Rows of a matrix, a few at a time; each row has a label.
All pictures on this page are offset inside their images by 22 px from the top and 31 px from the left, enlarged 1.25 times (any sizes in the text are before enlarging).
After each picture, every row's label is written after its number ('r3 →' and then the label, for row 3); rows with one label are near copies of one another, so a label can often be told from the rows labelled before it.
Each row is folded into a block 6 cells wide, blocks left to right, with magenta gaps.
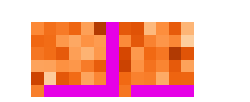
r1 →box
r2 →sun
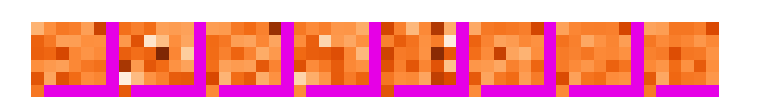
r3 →box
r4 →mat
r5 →box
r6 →mat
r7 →sun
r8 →box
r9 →box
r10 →box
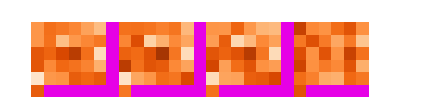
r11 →mat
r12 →mat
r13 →mat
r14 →sun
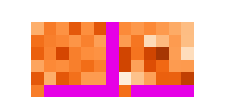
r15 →box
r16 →mat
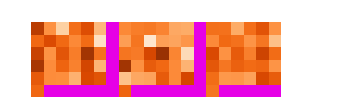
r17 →sun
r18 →mat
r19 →sun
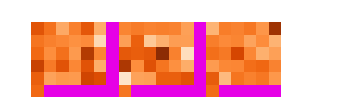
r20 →sun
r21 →mat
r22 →box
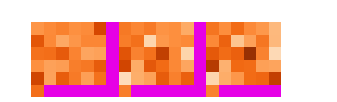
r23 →box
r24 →mat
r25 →mat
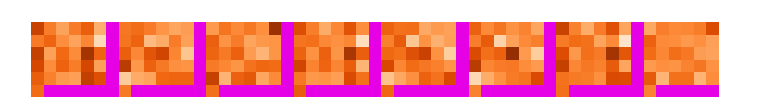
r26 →sun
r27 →mat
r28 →box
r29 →sun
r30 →mat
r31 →mat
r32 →sun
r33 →box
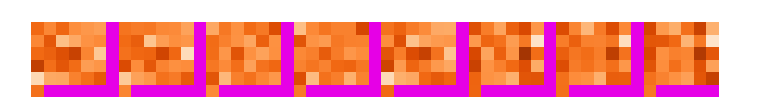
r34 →mat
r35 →mat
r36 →box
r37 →box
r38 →mat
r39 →sun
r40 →sun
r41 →sun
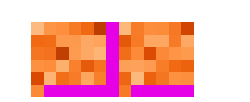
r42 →box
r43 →box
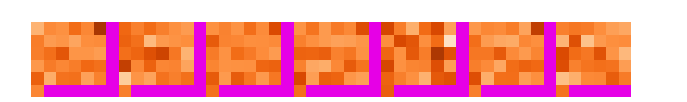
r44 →box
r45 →mat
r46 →box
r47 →box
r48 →sun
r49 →box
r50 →mat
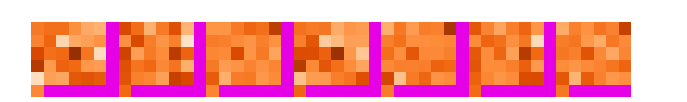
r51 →mat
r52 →sun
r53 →box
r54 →mat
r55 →box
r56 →sun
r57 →box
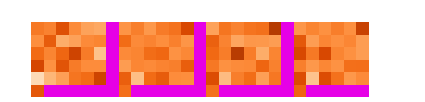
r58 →mat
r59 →box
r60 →box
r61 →box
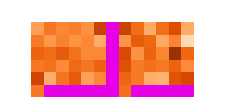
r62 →box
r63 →sun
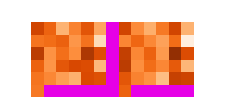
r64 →sun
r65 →sun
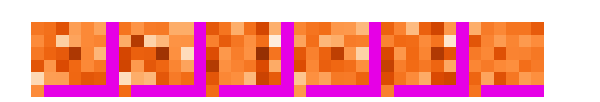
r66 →mat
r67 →mat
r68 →sun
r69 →mat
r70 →sun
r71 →box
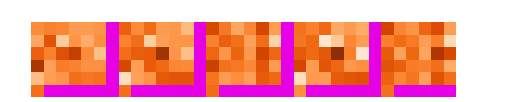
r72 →mat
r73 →mat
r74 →sun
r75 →mat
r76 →sun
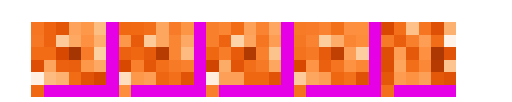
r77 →mat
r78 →mat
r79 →mat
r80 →mat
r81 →sun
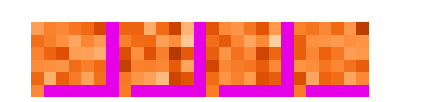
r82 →box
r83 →sun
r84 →sun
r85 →box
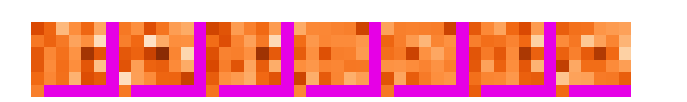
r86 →sun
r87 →mat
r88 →sun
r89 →box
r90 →box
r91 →sun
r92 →mat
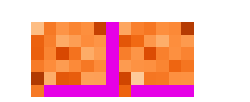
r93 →box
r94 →box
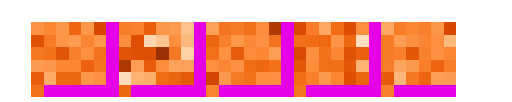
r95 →box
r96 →mat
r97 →box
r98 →sun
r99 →box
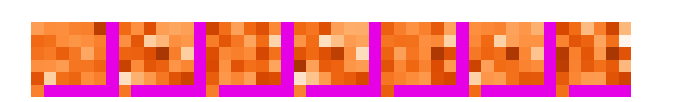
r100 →box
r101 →mat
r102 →sun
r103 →mat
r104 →sun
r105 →mat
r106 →sun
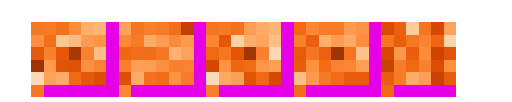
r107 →mat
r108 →box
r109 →mat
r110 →mat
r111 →sun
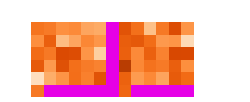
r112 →mat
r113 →sun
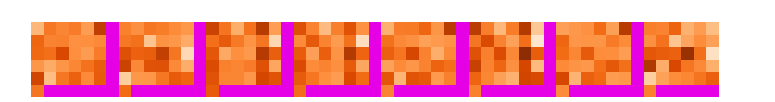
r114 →box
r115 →mat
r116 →sun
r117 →sun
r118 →box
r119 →sun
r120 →box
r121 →mat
